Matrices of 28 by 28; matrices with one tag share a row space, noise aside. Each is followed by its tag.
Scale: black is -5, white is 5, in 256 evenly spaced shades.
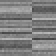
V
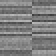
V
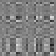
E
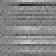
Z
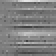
Z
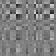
E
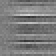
Z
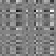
E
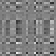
E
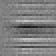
Z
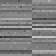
V
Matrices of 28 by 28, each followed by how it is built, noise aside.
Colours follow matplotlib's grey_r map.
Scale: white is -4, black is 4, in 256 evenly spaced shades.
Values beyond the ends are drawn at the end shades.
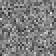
noise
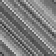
Toeplitz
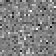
noise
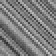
Toeplitz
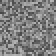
noise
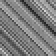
Toeplitz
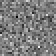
noise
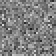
noise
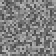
noise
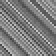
Toeplitz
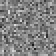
noise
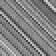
Toeplitz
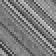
Toeplitz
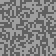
noise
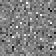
noise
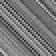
Toeplitz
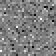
noise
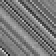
Toeplitz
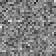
noise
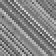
Toeplitz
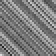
Toeplitz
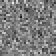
noise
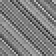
Toeplitz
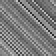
Toeplitz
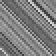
Toeplitz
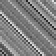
Toeplitz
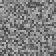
noise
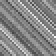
Toeplitz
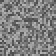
noise
